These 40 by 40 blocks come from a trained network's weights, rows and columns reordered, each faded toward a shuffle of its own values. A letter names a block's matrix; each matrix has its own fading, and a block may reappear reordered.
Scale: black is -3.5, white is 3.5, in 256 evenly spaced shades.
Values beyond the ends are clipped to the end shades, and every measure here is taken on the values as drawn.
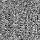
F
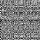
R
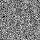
F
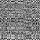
R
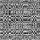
R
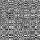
R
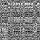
R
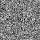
F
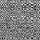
R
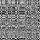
R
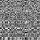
R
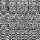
R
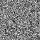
F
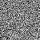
F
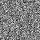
F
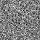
F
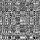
R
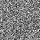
F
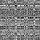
R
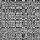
R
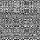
R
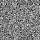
F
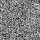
F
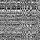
R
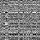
R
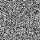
F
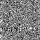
F
